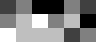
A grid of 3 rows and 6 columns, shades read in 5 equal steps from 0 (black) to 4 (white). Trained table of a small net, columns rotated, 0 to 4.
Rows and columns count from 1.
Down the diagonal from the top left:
1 3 3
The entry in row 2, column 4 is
2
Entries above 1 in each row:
2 5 5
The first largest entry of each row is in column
2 3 1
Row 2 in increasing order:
0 2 2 3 3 4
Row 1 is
1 2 0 0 2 1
